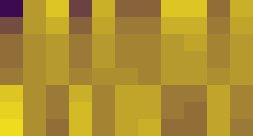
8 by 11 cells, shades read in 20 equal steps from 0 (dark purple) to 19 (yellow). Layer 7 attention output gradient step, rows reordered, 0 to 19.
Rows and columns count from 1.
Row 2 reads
6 13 15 8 14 10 10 15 15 10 14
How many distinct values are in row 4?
5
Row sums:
124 130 130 129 132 138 139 138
